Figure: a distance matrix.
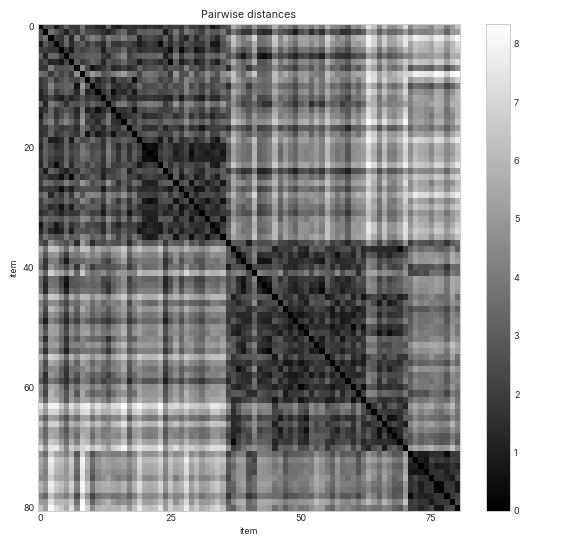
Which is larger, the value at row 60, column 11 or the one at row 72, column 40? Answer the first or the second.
the first
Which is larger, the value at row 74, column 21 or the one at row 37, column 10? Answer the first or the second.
the first
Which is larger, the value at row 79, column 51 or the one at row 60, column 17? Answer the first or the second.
the first
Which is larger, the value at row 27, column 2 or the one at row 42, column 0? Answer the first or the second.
the second
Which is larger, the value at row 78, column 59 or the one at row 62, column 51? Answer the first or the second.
the first
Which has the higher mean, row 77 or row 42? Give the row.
77
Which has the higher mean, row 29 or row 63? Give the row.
63
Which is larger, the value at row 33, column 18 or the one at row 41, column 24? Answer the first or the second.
the second
